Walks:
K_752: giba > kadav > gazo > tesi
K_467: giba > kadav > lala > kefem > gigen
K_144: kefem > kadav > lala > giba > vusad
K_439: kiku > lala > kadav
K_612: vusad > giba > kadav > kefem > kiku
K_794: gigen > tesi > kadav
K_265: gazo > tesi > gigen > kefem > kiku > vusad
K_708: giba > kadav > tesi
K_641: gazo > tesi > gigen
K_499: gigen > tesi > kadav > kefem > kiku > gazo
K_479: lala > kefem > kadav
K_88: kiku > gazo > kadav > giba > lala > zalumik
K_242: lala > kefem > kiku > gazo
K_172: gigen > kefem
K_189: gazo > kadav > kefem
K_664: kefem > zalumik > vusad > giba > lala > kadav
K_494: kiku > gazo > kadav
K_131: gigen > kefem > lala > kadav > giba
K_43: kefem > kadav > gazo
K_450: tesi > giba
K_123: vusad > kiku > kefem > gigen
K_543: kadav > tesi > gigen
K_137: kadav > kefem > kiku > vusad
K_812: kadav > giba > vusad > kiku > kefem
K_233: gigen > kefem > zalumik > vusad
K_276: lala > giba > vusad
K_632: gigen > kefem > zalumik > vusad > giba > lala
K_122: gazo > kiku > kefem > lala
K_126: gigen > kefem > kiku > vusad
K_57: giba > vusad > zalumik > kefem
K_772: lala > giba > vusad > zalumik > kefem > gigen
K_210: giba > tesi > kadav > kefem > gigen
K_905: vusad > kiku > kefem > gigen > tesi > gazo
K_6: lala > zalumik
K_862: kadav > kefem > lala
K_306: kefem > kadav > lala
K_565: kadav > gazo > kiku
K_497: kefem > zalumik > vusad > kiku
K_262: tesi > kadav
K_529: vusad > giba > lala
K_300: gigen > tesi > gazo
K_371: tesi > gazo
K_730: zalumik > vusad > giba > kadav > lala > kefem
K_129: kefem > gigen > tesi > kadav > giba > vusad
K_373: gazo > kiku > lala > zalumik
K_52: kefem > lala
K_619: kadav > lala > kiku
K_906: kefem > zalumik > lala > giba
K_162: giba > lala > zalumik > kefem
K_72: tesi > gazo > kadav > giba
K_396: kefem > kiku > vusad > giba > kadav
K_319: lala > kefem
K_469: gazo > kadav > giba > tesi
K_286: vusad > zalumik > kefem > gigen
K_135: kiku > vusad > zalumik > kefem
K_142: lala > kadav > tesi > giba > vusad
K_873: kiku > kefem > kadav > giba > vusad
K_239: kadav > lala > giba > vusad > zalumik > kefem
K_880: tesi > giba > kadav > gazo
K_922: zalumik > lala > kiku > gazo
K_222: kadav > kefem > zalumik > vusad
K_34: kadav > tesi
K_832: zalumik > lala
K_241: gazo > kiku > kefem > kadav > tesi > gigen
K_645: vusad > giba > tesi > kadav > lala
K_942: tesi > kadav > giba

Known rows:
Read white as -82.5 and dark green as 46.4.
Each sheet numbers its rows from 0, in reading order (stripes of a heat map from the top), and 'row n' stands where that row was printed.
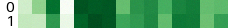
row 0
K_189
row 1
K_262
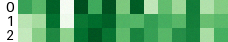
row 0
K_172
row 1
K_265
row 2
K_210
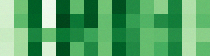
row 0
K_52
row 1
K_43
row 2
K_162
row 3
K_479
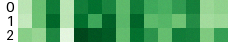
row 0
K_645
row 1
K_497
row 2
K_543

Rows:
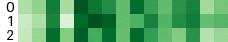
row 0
K_239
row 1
K_469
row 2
K_906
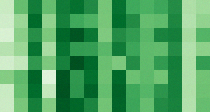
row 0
K_57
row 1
K_276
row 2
K_752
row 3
K_772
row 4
K_450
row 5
K_131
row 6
K_144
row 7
K_467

